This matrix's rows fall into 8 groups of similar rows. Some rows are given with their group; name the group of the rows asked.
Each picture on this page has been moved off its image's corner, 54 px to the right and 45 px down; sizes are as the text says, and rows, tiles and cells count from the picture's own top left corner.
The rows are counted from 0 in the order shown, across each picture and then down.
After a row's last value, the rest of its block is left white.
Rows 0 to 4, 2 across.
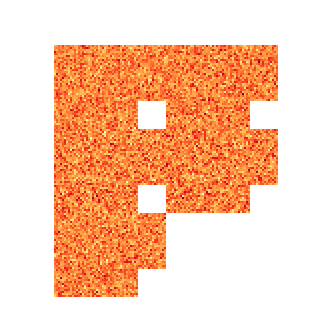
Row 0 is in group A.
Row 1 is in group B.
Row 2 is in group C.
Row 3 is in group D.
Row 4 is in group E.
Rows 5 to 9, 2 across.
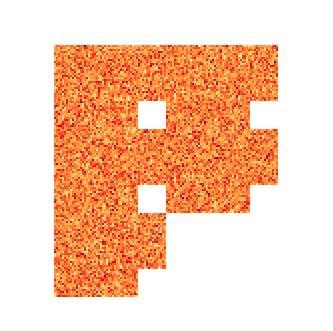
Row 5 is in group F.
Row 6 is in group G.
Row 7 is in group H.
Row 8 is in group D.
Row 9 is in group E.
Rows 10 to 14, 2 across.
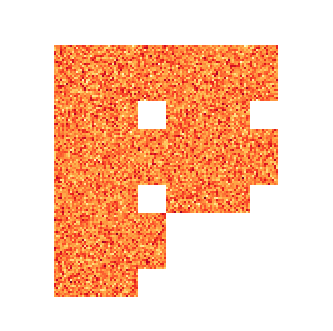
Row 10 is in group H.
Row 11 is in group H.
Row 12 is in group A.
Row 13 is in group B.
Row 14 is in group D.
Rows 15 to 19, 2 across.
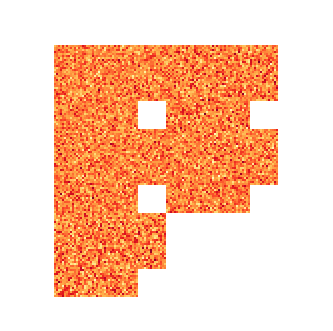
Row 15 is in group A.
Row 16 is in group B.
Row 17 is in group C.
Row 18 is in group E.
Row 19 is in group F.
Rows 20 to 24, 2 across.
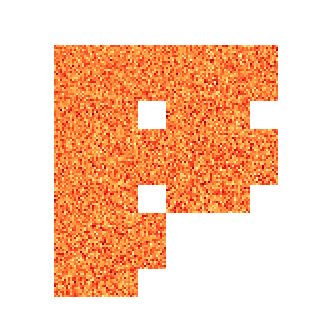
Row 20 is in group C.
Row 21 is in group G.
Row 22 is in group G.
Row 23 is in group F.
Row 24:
H
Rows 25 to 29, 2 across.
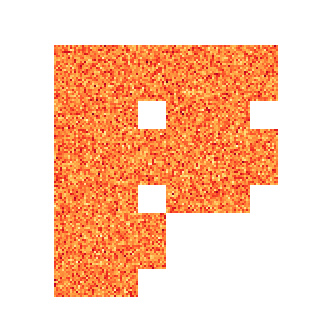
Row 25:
B
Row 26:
D
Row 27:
A
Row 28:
E
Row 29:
G
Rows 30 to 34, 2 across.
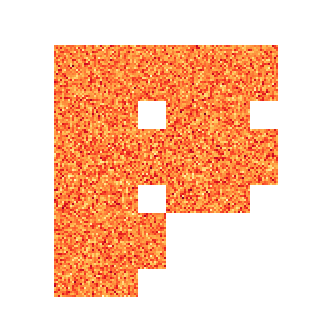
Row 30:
C
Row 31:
F
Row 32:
F
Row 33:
D
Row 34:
H
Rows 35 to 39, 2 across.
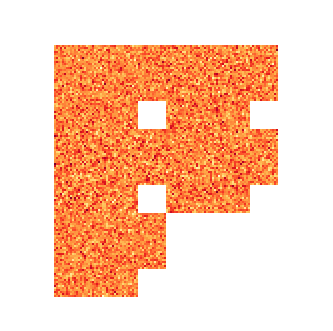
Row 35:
G
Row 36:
E
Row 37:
D
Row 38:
E
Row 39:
H
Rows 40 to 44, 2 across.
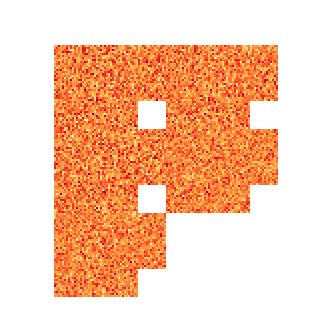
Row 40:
B
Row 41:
B
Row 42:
E
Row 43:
D
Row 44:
H
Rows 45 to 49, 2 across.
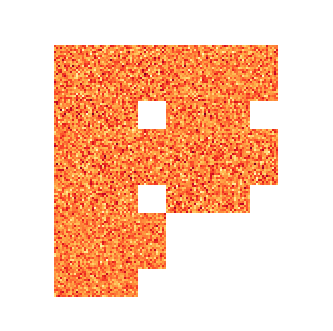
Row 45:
C
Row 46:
C
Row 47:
H
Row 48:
F
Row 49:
E
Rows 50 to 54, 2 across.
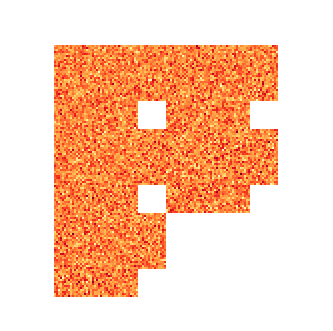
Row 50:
A
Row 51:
F
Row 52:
C
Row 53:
E
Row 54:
C
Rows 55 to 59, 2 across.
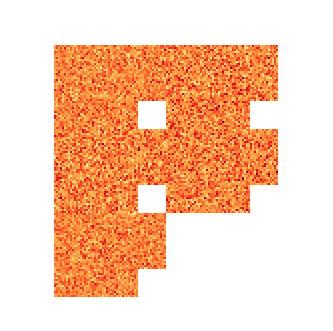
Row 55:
G
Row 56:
E
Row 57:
A
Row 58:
B
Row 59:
H
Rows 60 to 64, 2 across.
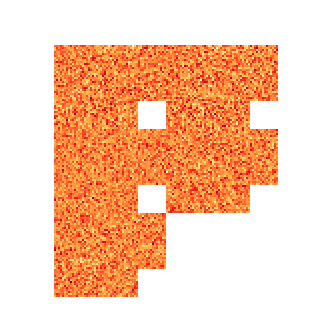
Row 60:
H
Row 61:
C
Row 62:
B
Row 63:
E
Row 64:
D
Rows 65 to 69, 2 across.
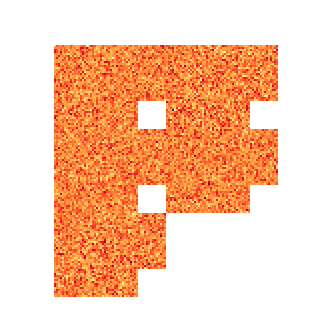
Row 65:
D
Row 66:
C
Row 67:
E
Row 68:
B
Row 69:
H
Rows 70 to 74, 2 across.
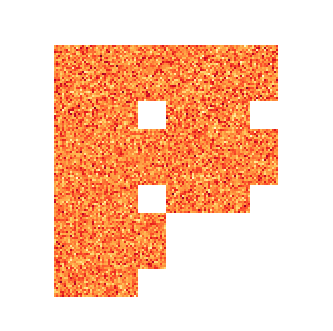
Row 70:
D
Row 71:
H
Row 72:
G
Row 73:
D
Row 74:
A
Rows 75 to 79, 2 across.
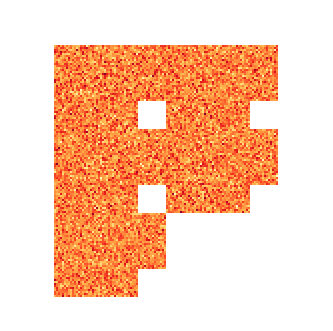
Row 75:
D
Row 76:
C
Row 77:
E
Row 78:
C
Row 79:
G
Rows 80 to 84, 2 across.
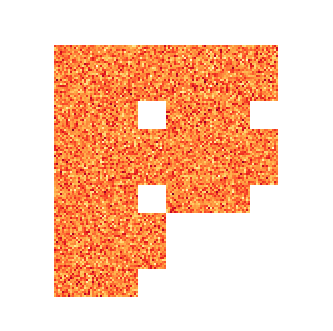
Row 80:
H
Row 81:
G
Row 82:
E
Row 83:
E
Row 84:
C
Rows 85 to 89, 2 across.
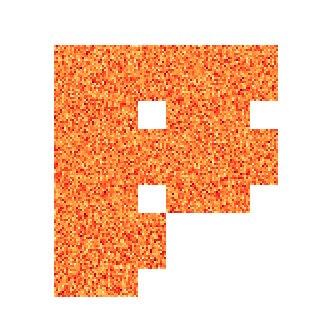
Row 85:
G
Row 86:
E
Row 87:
E
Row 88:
E
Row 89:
F
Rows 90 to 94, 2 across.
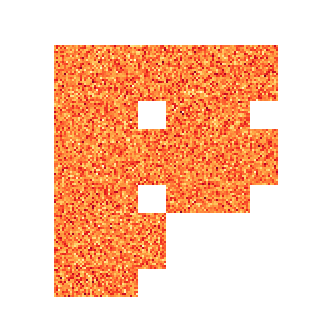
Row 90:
G
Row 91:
D
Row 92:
G
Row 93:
B
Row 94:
C
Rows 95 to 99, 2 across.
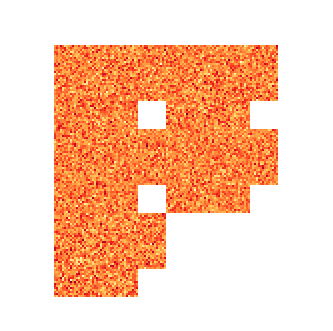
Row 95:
E
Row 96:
H
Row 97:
B
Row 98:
F
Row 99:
D
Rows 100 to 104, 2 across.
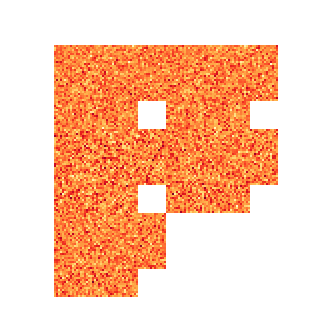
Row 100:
H
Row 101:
H
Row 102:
D
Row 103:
C
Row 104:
C
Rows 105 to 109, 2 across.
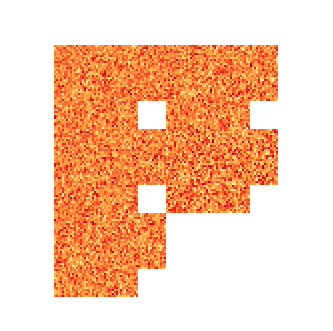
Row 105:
H
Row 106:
A
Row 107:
D
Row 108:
F
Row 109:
A
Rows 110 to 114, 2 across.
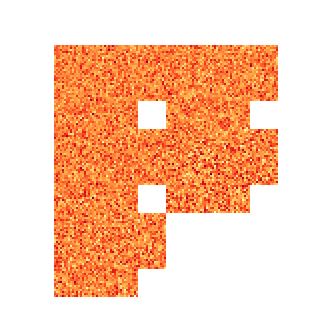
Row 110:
B
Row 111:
A
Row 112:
B
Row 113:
H
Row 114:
A
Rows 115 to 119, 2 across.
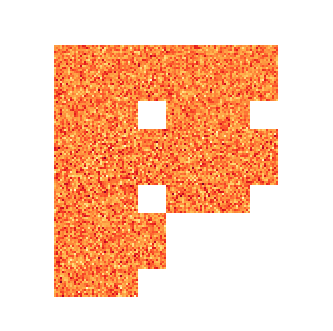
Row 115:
A
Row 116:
A
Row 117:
E
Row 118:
C
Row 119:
A
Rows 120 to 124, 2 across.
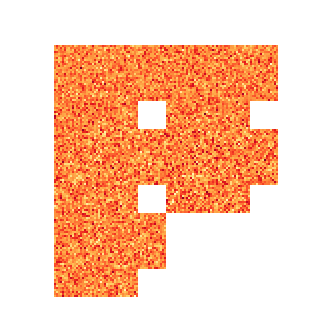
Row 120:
G
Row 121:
B
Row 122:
A
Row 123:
D
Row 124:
A
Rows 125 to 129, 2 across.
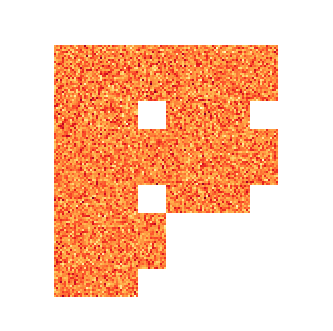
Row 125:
F
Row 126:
C
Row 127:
B
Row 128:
C
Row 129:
A
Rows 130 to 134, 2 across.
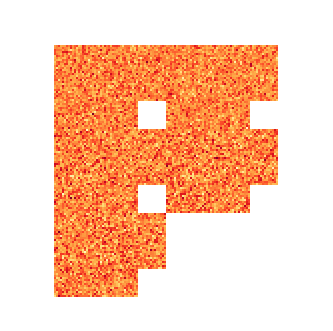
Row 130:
B
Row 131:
A
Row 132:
D
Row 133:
D
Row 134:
E
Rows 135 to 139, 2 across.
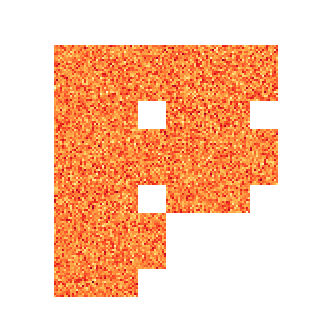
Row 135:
E
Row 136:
C
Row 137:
G
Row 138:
A
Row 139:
B
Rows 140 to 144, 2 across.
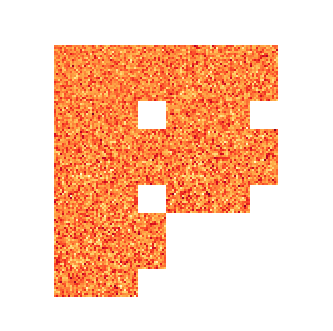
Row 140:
C
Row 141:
A
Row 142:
D
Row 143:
D
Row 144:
A
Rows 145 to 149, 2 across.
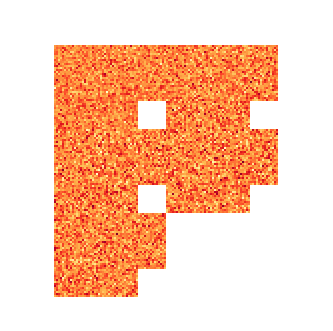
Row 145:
E
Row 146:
C
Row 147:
G
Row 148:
E
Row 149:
D
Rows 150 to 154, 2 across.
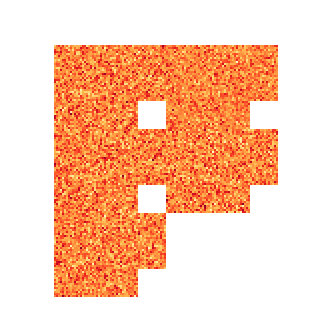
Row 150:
D
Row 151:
E
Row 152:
D
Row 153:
G
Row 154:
A
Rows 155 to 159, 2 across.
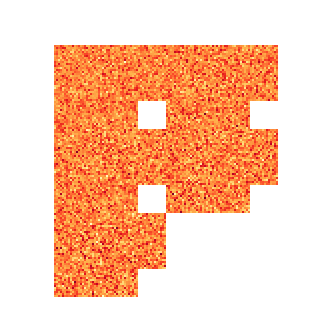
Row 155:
E
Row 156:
B
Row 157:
E
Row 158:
C
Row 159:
H
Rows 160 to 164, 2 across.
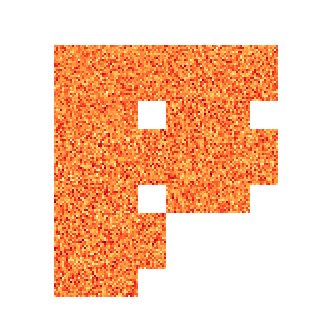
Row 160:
E
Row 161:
C
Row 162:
G
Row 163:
A
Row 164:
D
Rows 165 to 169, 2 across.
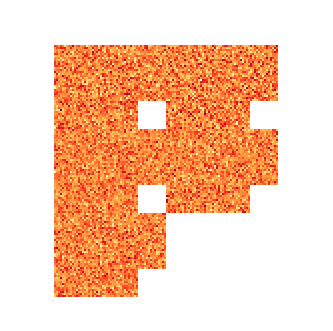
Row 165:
E
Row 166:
C
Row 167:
E
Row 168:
G
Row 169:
E
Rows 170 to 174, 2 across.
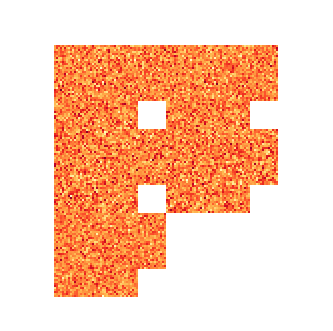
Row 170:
G
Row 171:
G
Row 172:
D
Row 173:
F
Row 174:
H
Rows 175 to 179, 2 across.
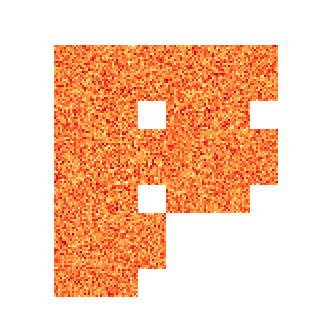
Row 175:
H
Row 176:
D
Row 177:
A
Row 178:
H
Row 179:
C
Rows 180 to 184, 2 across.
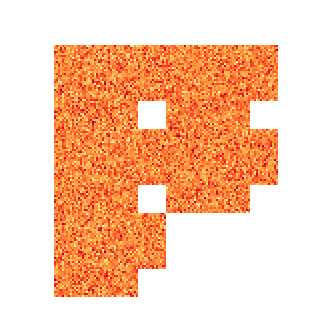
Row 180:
G
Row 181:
E
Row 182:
G
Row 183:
B
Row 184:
G
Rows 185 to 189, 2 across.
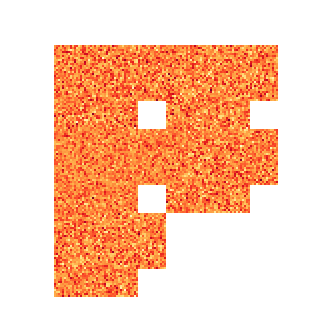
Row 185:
B
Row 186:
A
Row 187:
B
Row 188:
H
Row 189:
A
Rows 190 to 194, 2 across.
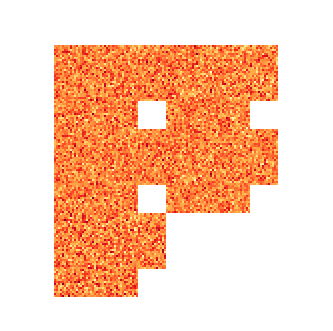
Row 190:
B
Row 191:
A
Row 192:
B
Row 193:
A
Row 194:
B
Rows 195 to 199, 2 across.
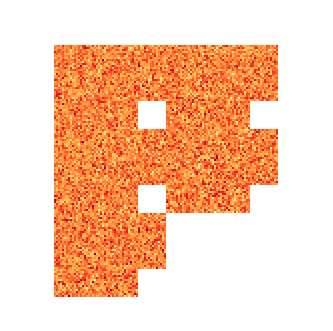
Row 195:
A
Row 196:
C
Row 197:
G
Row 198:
H
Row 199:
B
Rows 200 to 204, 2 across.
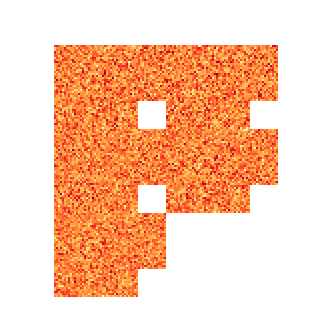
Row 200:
H
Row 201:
D
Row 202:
C
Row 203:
H
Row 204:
H
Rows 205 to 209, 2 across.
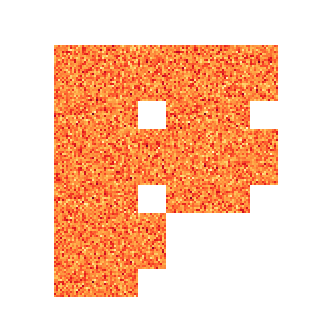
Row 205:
B
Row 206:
B
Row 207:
B
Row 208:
G
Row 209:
B
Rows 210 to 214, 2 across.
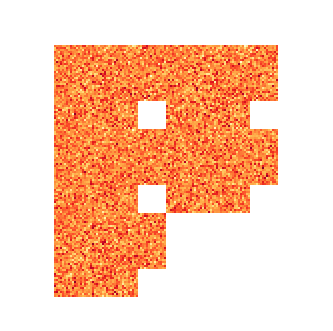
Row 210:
H
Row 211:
H
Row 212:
H
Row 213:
F
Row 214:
H
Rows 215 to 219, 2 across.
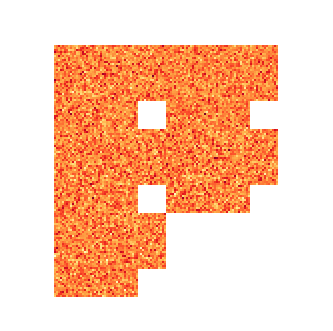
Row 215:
D
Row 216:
B
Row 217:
F
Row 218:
D
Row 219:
E
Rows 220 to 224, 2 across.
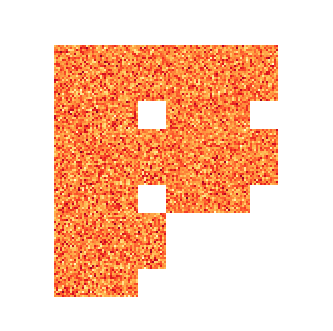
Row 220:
D
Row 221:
E
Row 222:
F
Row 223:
H
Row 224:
F
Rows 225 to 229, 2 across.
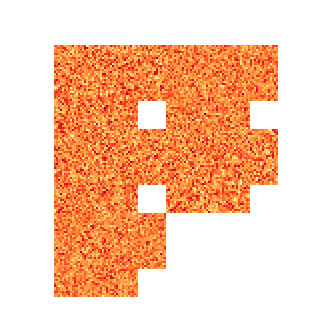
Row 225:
E
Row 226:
B
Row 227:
E
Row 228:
F
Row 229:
H
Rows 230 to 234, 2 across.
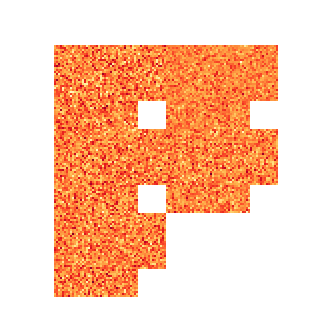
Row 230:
E
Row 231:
H
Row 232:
H
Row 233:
A
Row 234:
C
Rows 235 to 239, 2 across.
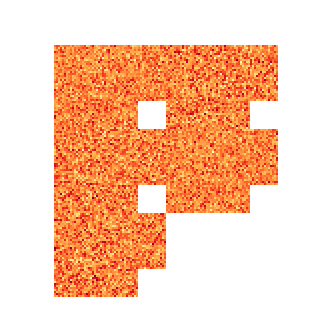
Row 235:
G
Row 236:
B
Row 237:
C
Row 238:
G
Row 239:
D
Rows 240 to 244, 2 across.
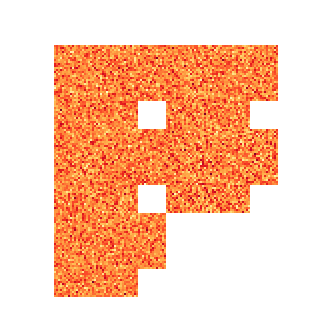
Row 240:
E
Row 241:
C
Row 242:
H
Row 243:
C
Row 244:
B
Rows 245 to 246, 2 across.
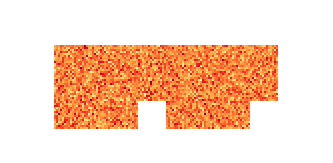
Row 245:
F
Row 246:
C
